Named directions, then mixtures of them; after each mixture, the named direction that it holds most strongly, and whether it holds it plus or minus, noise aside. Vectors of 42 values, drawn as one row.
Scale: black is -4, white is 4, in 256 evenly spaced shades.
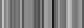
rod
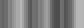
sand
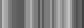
sand, minus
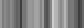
sand, minus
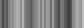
sand, plus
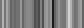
rod, plus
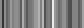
rod, minus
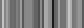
rod, plus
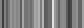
rod, minus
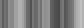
sand, plus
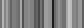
rod, plus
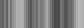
sand, plus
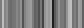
rod, plus
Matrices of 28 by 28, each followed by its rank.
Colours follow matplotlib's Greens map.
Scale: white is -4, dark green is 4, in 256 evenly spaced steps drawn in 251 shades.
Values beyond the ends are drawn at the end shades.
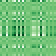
one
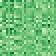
three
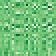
three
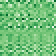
three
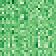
five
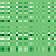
one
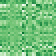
three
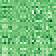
five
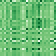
two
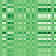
one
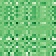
two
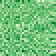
five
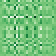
two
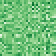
five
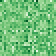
five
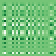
one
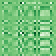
two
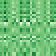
two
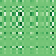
one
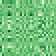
three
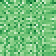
three
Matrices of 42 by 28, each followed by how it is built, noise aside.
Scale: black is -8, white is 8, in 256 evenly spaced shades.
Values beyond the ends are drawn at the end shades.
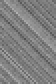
Toeplitz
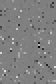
sparse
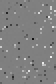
sparse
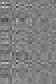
low rank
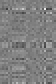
low rank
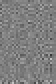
low rank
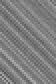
Toeplitz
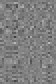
low rank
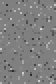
sparse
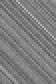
Toeplitz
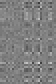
low rank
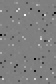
sparse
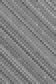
Toeplitz
